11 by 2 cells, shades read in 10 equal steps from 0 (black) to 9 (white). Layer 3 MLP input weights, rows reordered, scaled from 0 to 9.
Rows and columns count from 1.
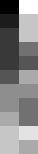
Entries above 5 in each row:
1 1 1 0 0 1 0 0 1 2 2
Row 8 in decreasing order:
5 4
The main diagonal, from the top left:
0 7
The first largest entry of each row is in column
2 2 2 2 2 2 1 1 1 2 1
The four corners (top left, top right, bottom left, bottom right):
0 9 7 6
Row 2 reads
1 7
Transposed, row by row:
0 1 2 2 2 3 5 5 6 7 7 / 9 7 7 4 3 6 5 4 4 8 6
